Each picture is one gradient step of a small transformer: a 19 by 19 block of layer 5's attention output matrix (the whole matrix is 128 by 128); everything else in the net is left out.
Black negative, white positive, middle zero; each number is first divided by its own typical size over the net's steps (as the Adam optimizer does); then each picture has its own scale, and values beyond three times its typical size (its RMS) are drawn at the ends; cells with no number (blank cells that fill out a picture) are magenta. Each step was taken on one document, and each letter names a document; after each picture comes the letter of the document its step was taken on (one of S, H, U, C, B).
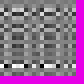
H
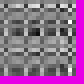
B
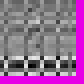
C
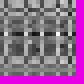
B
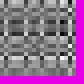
B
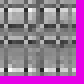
C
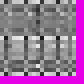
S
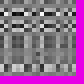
H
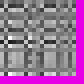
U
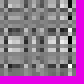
B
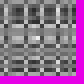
S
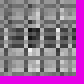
S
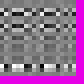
H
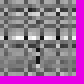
C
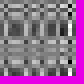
B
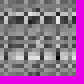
S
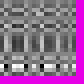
H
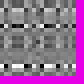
H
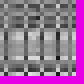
S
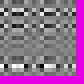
H
